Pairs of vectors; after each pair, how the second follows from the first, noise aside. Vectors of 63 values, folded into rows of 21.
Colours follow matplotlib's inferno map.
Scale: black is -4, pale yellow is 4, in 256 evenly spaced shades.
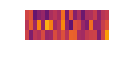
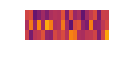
copied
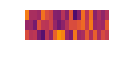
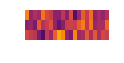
copied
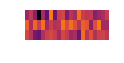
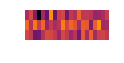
copied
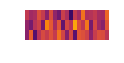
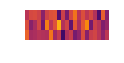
reversed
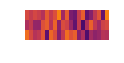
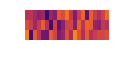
reversed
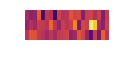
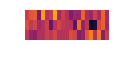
negated
